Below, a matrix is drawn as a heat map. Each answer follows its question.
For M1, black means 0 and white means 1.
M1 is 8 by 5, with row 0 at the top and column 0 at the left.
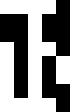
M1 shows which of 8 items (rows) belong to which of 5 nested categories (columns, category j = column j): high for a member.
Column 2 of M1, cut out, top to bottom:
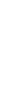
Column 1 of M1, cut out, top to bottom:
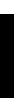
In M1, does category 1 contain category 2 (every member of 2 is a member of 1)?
no
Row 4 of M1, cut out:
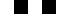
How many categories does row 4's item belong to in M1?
3
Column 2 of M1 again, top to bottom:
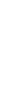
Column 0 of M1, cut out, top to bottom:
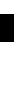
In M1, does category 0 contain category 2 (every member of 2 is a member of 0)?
no
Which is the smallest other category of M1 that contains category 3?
0
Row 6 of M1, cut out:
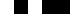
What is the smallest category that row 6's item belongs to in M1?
0
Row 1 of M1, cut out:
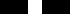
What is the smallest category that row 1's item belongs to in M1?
2
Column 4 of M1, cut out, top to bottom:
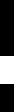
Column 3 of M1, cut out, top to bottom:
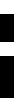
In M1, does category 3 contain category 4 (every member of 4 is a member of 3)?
no
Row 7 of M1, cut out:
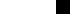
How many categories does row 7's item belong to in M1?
4
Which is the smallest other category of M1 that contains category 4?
0
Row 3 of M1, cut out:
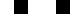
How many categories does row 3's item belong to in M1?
3
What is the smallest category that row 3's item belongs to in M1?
3
